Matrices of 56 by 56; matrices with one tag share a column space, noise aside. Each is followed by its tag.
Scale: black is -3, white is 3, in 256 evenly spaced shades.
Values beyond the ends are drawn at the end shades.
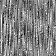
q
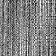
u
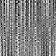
u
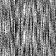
q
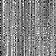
u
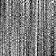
u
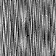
q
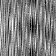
q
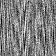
q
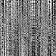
u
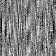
q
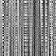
u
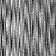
q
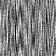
q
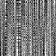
u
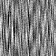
q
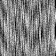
q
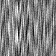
q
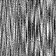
q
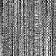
u
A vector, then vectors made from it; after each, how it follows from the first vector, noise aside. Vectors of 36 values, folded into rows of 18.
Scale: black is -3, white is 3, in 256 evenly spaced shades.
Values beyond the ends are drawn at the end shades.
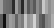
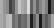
reversed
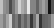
reversed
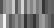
negated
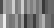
negated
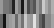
copied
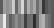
negated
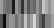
copied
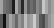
copied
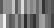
negated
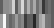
negated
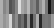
reversed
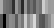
copied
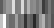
negated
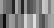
copied
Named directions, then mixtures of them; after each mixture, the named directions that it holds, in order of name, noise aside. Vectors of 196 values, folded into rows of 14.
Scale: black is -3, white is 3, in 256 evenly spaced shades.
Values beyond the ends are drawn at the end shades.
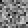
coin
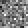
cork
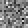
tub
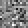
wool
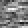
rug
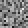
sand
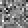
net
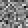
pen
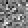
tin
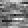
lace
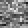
lace, rug, tin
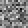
net, tub, wool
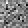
tin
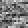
coin, lace, tub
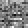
lace, tub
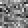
lace, net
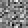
pen, wool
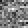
coin, rug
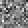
net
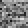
coin, lace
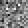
net, tin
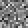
pen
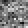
cork, pen, rug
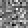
wool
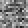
rug, tub, wool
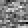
rug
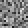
sand
